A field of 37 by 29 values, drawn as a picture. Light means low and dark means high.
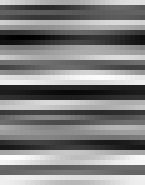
Stripes running across repeat 7 times from top to bottom. On average the colour sits 50% of the way up the scale. The top left is the ninth with the highest average. The grain runs across in streaks.
